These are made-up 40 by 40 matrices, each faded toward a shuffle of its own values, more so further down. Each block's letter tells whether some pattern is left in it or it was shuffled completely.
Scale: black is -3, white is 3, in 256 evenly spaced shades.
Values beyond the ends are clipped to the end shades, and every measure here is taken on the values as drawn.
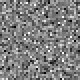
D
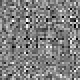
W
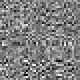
W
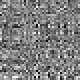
W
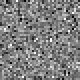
D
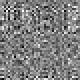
W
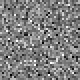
D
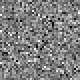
D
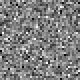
D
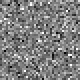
D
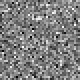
D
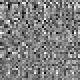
W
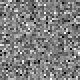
D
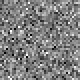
D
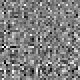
W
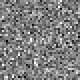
D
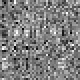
W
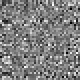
W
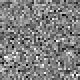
D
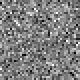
D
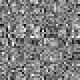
W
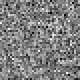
D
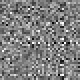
W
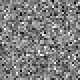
D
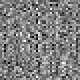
W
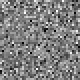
D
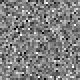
D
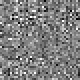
W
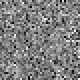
D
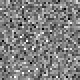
D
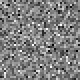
D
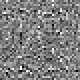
W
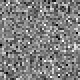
D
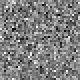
D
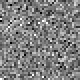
D
